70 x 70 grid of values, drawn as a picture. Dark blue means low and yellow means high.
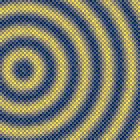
Rings: centred on the middle left. Average level on the scale: 50%. Seam: none. Slope: none.
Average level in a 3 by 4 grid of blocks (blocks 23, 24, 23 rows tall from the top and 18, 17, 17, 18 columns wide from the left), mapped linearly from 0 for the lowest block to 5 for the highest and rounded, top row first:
3232 / 4305 / 3232
